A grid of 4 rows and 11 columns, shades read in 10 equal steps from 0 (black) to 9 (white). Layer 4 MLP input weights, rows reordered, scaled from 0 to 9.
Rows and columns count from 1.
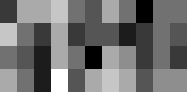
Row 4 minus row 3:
2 1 0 3 -1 6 1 1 1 1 3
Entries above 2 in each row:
9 7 7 10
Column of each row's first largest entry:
4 1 4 4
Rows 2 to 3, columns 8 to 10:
1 2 4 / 5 2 4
